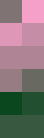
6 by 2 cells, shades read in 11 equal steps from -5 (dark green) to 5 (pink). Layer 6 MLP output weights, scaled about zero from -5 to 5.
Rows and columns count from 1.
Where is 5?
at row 1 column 2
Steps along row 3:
same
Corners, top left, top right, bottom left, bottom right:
0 5 -3 -3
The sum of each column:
-1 2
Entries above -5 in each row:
2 2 2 2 1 2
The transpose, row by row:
0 4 2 1 -5 -3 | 5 3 2 -1 -4 -3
